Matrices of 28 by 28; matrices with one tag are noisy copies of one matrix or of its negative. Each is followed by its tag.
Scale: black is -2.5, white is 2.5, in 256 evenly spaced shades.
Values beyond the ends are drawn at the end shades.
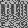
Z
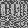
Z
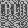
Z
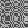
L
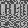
Z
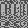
Z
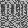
Z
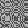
L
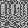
Z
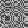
L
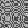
L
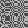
L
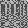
Z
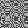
L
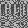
Z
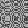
L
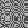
L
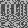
Z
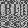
Z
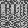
Z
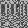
Z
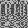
Z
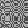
L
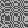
L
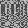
Z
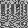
Z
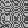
L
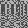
Z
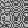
L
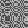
L
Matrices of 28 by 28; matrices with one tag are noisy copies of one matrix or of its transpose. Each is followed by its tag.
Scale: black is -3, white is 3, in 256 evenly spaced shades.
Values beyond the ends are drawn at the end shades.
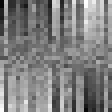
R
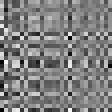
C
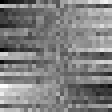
R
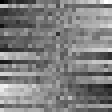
R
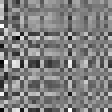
C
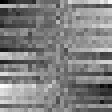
R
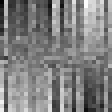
R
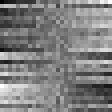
R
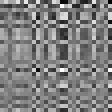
C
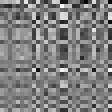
C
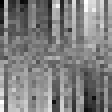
R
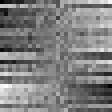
R
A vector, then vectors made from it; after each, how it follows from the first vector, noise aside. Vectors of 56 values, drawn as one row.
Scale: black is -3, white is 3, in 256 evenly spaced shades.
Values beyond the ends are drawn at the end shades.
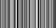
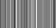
partly zeroed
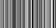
wrapped around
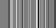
partly zeroed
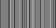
partly zeroed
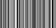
wrapped around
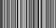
reversed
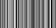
wrapped around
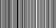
partly zeroed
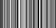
reversed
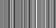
partly zeroed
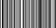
wrapped around
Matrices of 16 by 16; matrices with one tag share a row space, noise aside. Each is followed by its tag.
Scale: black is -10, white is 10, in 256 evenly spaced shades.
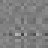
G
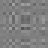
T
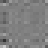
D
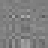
T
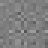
G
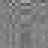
T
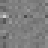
D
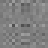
T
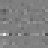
D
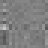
D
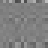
G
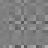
G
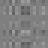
T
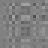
T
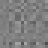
G
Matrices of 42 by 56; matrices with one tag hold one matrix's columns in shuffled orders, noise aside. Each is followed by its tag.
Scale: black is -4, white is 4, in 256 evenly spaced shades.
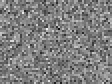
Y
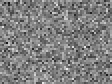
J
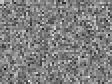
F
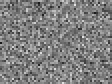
J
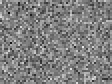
J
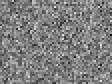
F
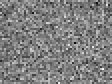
J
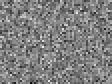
Y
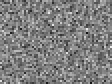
Y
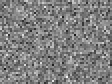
F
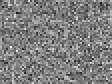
J
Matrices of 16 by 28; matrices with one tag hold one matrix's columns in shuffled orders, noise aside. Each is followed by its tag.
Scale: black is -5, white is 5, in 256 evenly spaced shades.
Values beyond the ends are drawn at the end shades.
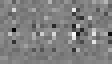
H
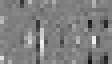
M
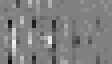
M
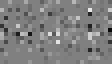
H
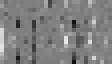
M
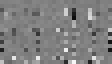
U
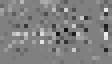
H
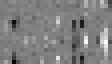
M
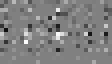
H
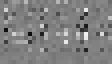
H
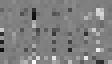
U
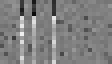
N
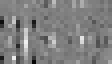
M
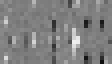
M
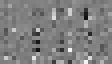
U
